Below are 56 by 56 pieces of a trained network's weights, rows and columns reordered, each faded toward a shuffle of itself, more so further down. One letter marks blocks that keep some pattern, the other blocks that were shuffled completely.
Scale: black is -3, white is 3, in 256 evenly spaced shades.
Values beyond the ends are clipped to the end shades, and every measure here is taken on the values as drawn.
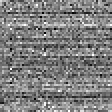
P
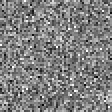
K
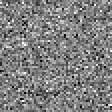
K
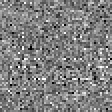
P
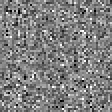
P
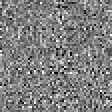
P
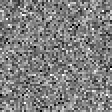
K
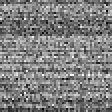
P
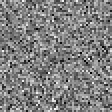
K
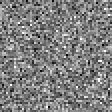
K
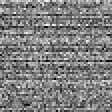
P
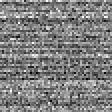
P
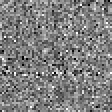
P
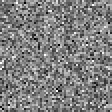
K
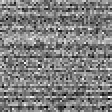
P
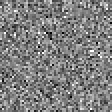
P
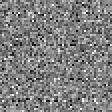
P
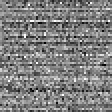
P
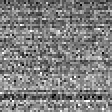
P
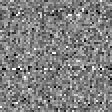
P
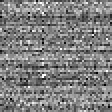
P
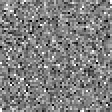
K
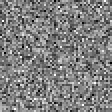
K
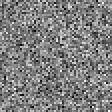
K
